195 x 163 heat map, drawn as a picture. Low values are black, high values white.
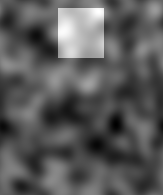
Histogram: skewed, a long tail of high values. Roughest part: top middle. Odd patch: higher, in the top middle. Ninth with the highest average: top middle.
